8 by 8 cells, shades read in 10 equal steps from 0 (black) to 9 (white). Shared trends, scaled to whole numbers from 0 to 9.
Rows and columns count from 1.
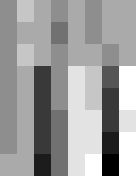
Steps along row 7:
up down up up same down up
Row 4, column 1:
5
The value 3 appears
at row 4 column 7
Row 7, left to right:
5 6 2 4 8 8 1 9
